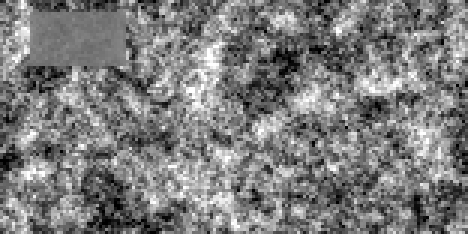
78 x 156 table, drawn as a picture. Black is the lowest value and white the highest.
The top left is the calmest part. No row or column stands out. The halves do not mirror each other. No overall slope runs across the table. The texture is blotchy. In the top left lies a patch that is calmer than the rest. The histogram is bell-shaped.
